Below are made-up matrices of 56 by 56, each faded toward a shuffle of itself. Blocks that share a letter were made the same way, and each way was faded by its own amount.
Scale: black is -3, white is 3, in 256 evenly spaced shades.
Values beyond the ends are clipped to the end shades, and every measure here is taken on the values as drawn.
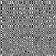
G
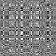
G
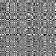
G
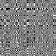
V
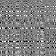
V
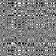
V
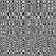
G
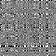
V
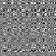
V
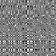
G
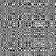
V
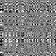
V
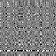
V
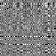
V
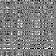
V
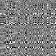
V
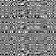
V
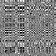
G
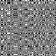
V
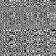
V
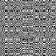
G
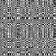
G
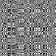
G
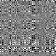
V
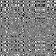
G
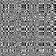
G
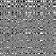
V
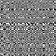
V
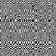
G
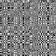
G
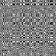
G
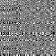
V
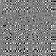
G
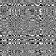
V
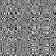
V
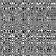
V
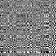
V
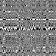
V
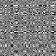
V
